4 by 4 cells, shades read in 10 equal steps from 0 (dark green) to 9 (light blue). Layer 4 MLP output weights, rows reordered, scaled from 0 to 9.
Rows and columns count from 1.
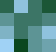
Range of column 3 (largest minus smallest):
2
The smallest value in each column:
2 0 3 1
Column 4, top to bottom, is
1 4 8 6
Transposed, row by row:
2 5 7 9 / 8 3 3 0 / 3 3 5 5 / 1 4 8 6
